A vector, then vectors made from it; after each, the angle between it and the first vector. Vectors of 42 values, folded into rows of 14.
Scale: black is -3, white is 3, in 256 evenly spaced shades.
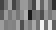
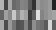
partly aligned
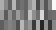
nearly opposite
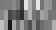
orthogonal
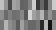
nearly opposite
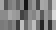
partly opposed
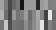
orthogonal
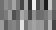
orthogonal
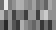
partly opposed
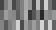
nearly parallel
